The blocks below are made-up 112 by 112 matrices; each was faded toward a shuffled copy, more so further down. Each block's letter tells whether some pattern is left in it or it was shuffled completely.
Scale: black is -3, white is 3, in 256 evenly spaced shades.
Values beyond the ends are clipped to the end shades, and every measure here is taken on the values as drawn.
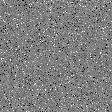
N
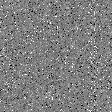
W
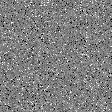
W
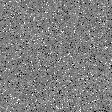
N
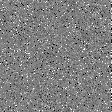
W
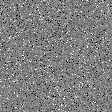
N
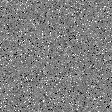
N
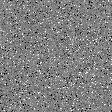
N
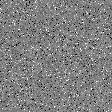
N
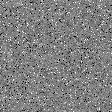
N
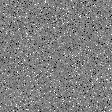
N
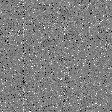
W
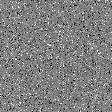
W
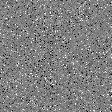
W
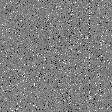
W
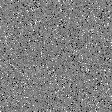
N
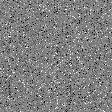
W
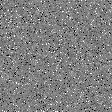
N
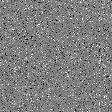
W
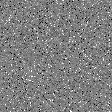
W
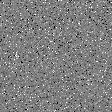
N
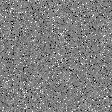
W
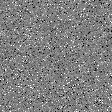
N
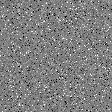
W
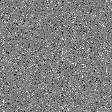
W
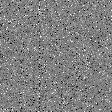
W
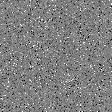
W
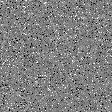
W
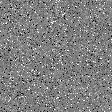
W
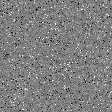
N
